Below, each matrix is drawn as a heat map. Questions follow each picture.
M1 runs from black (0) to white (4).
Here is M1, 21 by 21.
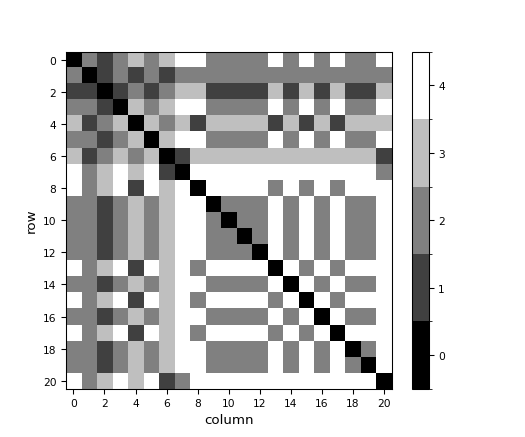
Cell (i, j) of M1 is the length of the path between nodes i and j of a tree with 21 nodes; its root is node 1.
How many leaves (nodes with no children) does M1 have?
17
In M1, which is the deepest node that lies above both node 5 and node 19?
2
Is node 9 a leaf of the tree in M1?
yes
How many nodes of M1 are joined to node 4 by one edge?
5
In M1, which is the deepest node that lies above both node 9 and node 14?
2
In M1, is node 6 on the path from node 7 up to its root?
yes
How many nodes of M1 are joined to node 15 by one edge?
1
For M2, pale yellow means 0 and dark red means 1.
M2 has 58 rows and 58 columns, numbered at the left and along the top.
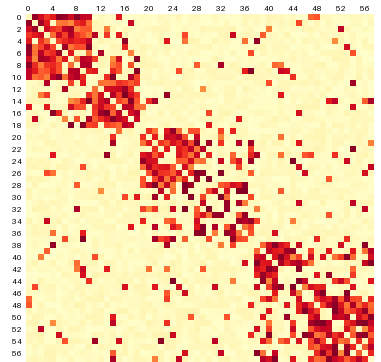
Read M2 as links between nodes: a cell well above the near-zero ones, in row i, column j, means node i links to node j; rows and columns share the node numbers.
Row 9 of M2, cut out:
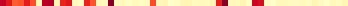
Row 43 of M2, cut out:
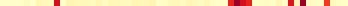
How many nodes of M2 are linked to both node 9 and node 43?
0
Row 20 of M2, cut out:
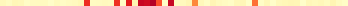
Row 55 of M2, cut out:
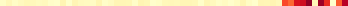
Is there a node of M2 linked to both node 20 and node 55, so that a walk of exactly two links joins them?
no
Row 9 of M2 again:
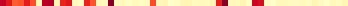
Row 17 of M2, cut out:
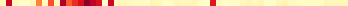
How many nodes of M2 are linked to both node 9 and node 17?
7
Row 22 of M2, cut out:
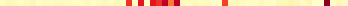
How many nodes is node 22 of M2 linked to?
9
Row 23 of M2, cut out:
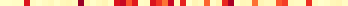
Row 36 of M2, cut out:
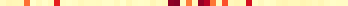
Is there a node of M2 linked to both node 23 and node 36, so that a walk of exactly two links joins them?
yes
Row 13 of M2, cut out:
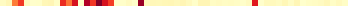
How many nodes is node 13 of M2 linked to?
12
